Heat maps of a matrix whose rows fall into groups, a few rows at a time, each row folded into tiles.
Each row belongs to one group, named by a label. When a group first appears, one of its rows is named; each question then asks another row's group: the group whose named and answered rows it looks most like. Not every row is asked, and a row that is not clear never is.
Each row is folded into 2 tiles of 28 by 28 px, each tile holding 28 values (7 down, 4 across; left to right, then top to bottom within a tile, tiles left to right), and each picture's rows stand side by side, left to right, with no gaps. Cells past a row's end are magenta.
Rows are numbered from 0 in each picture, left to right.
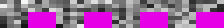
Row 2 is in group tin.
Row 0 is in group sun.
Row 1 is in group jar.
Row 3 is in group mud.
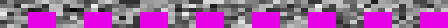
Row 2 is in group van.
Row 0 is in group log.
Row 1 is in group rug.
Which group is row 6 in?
sun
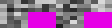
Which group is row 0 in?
jar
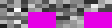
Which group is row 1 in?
rug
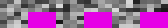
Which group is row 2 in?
mud
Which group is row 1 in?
tin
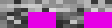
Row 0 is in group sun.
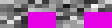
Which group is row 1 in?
rug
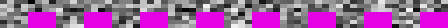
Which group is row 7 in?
mud
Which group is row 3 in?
rug
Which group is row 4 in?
mud
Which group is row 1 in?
rug
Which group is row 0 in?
log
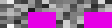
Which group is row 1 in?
log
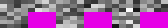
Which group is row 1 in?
rug
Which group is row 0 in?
van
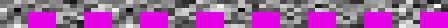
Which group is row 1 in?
van
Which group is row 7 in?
mud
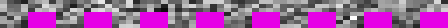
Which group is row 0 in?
van
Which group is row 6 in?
tin
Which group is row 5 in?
rug
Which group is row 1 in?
van
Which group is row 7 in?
sun
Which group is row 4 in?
van
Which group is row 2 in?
mud
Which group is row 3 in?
jar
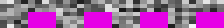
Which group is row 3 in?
jar
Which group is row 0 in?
log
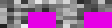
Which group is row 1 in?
log
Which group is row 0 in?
jar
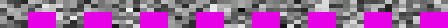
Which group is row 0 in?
van
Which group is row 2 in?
mud
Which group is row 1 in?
tin
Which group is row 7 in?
log
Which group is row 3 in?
van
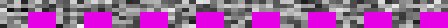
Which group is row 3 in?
jar
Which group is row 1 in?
jar
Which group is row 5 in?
log
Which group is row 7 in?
sun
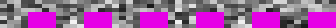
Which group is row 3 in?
log
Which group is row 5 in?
sun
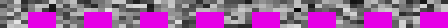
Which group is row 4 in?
van
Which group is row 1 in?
tin
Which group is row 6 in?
van
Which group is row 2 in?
log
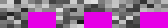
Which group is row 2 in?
tin
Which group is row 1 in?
jar
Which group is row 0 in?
sun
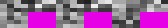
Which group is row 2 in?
sun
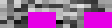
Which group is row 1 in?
log
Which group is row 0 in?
tin
